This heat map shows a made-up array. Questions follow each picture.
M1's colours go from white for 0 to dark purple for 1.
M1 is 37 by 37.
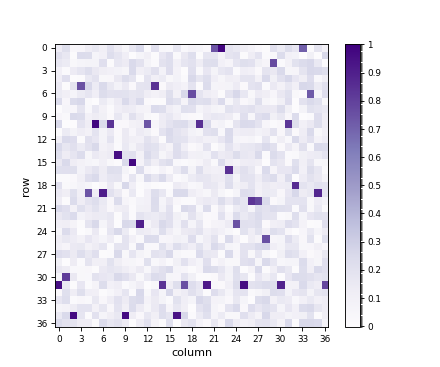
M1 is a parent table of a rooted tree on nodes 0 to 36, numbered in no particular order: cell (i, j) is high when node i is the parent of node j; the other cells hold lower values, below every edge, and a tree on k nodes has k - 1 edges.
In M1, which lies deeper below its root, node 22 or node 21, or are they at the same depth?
the same depth
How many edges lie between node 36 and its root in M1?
3
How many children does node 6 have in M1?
2
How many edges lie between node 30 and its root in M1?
3
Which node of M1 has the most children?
31
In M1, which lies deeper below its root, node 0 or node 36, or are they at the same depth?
the same depth
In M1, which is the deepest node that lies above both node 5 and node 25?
10
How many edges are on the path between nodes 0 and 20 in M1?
2
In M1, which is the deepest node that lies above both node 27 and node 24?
10
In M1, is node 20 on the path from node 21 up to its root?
no
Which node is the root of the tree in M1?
15
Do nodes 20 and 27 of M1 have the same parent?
no
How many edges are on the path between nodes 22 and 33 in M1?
2
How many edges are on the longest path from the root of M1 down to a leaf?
6
